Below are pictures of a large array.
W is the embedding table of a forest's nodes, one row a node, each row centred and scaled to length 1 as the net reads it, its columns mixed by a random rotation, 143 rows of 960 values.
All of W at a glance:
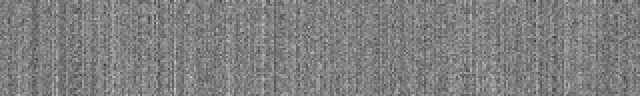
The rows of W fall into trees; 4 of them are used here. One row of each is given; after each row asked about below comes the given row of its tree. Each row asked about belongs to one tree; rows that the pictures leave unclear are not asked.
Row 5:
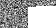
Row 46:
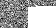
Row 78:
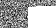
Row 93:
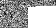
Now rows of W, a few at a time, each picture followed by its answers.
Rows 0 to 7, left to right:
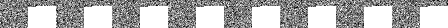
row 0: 5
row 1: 5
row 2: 5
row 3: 5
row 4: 78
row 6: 46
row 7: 5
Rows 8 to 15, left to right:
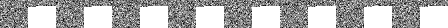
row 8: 78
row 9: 5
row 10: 93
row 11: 46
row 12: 46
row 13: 93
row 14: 78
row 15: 46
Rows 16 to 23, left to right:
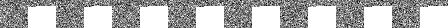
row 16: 93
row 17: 78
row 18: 93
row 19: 93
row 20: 46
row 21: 78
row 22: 5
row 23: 5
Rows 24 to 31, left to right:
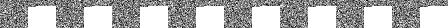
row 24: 5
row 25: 78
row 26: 5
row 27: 78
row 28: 78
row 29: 5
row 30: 46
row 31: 78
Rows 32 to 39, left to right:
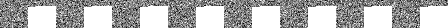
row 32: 93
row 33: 5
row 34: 78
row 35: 78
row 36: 46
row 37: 5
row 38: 5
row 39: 5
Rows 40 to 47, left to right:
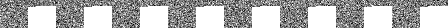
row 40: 93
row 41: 5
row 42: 46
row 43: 5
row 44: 78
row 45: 78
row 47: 5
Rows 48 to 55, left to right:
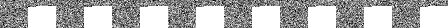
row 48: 78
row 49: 5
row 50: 5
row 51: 5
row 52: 93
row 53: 78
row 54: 46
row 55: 78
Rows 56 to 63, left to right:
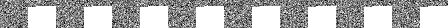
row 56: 46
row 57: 46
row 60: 93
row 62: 5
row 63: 5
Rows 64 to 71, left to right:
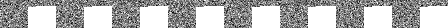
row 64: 93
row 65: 46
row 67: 46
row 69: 93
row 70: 5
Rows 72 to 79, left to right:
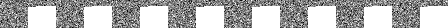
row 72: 5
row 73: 93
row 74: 78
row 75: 5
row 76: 46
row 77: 93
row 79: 46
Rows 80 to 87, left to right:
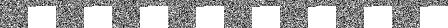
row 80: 46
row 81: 78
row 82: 5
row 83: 5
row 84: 46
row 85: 78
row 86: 46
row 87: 5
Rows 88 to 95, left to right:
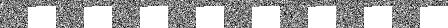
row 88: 5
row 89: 78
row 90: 5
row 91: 5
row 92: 46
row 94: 5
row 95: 46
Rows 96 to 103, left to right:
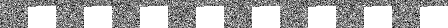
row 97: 93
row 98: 93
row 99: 78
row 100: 93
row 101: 5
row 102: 93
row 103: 93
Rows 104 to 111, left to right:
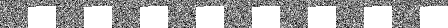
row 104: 78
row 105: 46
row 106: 78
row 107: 93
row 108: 5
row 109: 46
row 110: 5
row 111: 93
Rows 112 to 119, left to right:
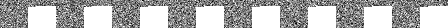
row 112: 46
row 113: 93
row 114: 46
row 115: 46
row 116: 46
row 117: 46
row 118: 46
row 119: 5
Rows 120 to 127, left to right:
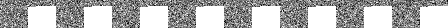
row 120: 93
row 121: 5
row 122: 46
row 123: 93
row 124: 5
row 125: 46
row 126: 93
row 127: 93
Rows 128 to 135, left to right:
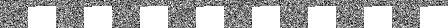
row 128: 78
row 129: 5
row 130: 93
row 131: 78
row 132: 93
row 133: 46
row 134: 46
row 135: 46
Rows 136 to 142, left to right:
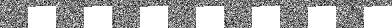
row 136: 46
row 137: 5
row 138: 5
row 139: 46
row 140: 5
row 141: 46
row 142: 93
